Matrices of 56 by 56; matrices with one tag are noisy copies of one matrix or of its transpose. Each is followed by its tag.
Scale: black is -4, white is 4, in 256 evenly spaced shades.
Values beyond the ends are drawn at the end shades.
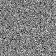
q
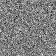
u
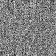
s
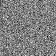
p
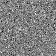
u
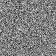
u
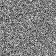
u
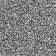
q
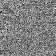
s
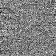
s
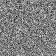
u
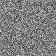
u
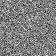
u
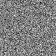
q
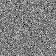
u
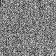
p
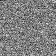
p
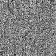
s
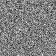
u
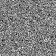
q
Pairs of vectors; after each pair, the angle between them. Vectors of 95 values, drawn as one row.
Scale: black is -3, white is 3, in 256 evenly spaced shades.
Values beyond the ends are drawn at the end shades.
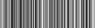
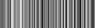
nearly opposite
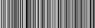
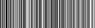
nearly opposite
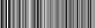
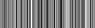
orthogonal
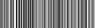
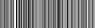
nearly parallel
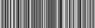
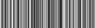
nearly parallel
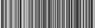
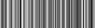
nearly parallel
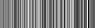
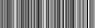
nearly opposite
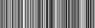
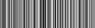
partly opposed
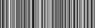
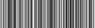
partly opposed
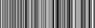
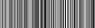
orthogonal
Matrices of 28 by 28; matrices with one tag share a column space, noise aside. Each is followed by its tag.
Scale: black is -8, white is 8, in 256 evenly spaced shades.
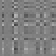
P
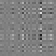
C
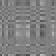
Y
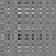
C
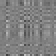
Y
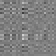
C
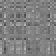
P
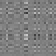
C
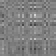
P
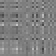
P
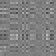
C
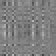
Y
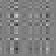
P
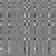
P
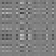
C
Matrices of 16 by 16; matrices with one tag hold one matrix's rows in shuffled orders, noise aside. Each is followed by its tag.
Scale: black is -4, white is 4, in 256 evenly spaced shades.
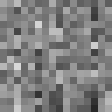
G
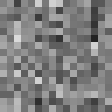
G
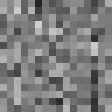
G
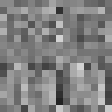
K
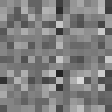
K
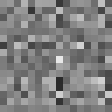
K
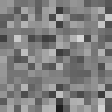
K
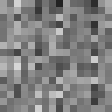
G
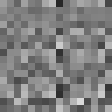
K
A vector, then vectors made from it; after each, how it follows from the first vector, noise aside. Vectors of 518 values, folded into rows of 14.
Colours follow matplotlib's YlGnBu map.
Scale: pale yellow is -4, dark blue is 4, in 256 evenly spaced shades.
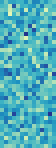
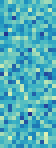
reversed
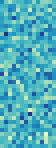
reversed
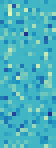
partly zeroed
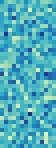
reversed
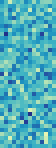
reversed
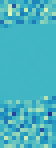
partly zeroed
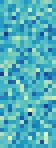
reversed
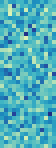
copied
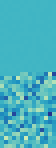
partly zeroed
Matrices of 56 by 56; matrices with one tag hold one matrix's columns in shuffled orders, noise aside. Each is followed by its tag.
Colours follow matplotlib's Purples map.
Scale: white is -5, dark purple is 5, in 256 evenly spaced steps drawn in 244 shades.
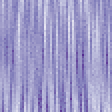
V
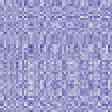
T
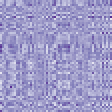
T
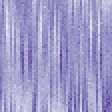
V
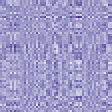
T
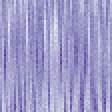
V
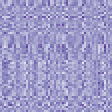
T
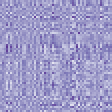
T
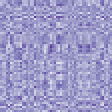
T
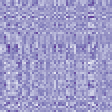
T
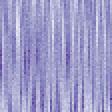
V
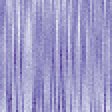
V
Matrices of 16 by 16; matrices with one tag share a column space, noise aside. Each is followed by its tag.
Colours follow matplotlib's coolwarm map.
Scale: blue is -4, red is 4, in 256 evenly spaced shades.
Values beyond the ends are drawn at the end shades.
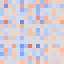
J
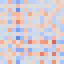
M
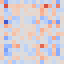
J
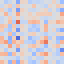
M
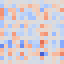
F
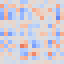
F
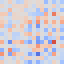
M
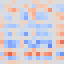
F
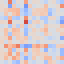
J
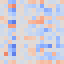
J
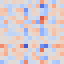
J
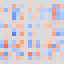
F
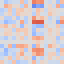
J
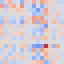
J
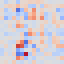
F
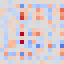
F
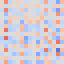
M
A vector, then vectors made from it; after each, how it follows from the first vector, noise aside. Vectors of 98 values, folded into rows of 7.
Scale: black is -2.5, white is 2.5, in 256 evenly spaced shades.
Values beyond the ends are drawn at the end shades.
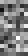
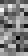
negated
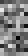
negated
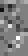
partly zeroed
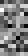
negated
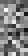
wrapped around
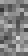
shrunk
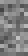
shrunk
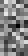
wrapped around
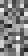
sign-scrambled
